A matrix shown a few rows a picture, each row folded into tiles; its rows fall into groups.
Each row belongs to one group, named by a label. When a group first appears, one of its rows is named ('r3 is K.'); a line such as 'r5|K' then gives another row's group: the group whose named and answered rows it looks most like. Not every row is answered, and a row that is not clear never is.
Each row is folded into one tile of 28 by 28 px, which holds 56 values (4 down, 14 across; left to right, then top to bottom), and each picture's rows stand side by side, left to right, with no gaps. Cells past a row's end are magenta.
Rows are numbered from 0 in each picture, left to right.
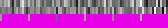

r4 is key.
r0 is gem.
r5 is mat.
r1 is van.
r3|key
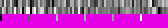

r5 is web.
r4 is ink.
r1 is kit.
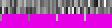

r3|key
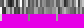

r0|key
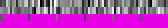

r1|ink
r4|kit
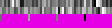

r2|kit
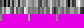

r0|mat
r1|gem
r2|gem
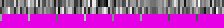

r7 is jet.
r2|kit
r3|van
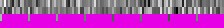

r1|key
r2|gem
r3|web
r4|jet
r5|key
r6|jet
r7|mat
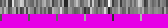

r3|van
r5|mat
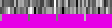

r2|ink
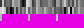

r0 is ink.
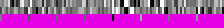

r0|gem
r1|jet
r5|gem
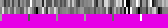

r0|mat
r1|jet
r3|gem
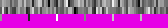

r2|web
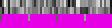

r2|gem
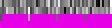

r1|key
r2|jet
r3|ink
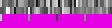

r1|key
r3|gem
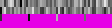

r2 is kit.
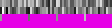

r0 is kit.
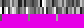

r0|kit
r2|van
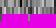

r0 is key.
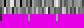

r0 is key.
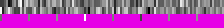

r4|kit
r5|jet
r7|jet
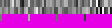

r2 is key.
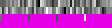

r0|kit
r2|jet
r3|web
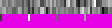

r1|web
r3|web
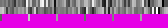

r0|ink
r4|gem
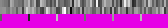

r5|van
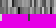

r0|web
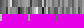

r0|web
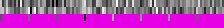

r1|kit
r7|jet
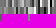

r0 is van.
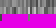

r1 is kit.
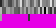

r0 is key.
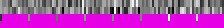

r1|van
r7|mat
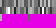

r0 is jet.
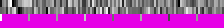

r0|web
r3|van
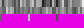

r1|van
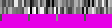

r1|kit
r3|key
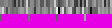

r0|ink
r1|ink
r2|kit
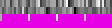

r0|gem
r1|web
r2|web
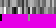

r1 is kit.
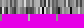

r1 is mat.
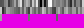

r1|gem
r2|ink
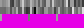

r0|gem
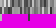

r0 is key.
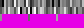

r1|kit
